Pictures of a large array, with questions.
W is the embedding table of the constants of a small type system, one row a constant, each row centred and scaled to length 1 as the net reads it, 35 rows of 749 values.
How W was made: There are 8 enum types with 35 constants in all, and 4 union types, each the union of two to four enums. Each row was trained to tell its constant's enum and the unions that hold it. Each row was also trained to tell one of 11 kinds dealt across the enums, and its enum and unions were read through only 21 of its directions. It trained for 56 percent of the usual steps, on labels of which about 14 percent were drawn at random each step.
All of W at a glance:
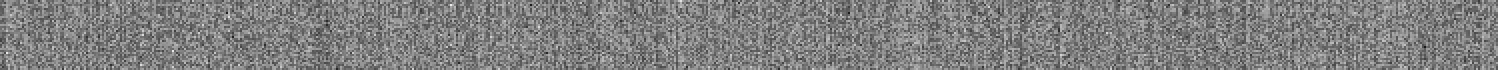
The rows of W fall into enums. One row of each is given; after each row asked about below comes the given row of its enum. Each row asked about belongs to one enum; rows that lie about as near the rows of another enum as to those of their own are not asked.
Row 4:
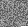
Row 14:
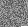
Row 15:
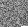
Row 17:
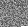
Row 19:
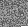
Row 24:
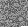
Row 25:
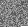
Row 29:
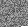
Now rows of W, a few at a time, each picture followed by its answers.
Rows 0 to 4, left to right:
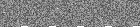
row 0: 4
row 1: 19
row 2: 14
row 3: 4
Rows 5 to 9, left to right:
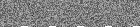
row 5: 4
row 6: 19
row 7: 19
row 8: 24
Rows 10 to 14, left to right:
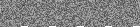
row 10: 25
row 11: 19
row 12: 24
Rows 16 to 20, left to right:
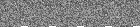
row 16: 4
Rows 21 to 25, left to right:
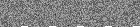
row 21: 17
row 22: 14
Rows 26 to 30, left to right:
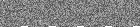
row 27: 25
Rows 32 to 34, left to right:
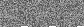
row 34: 17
